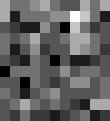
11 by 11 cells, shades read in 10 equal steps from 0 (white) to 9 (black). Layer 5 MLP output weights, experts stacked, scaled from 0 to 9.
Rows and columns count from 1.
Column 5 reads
3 5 4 6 7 6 6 6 5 6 7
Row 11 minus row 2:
3 -1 0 2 2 4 3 6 3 3 -1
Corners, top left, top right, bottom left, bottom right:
3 3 6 7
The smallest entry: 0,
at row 2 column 8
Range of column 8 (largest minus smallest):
8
